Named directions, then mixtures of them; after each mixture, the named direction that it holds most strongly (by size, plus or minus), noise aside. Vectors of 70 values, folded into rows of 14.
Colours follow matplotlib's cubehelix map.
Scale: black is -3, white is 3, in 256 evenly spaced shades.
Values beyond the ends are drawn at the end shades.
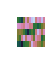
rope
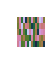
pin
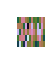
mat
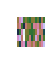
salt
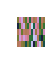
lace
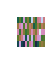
mat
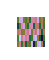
lace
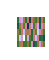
lace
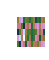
salt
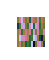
lace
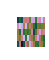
rope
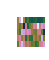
rope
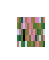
salt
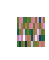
salt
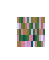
lace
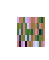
mat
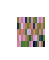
lace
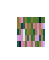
salt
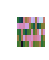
rope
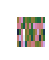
salt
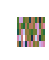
salt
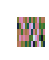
lace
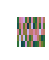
mat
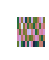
pin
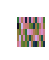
pin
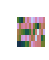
rope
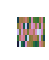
mat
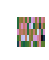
lace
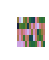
rope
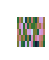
pin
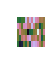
rope
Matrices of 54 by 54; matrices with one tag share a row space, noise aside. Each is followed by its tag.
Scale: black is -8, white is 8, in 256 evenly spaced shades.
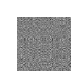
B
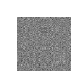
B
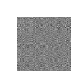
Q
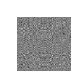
B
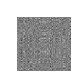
B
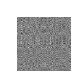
B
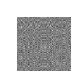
B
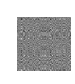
B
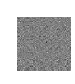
Q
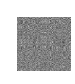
B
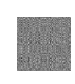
B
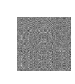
B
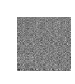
Q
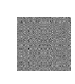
B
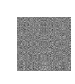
B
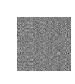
Q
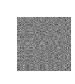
Q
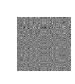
B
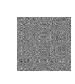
B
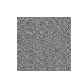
Q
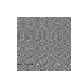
Q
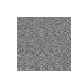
Q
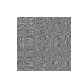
Q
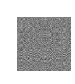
B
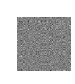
B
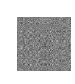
B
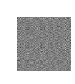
Q
